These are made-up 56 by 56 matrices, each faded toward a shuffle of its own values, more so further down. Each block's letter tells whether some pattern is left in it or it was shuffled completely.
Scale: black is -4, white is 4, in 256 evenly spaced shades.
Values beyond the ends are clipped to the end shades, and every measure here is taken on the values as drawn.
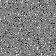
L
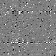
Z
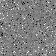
L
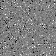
L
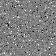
L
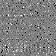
Z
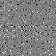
Z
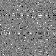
Z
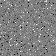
L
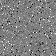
L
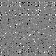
Z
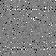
Z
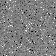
L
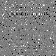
Z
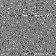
Z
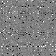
Z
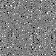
Z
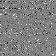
Z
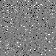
Z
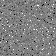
L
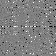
Z
